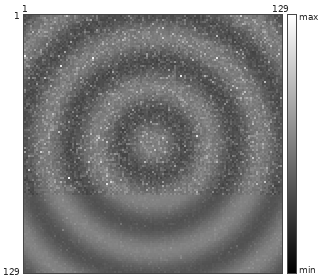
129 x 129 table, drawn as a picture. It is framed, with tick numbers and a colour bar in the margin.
No overall slope runs across the table. On average the colour sits 40% of the way up the scale. No row or column stands out. The bottom part is calmer, past a seam about 70% of the way down. Rings spread out from the centre.
